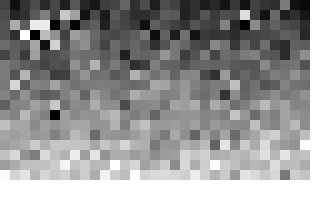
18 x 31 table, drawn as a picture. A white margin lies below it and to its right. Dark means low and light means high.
There is an overall slope up to the bottom. There are no regular stripes. Overall the values sit about 50% of the way up the scale. In the top left lies a patch that is rougher than the rest. The texture is fine-grained noise. Values change most from cell to cell in the top left.
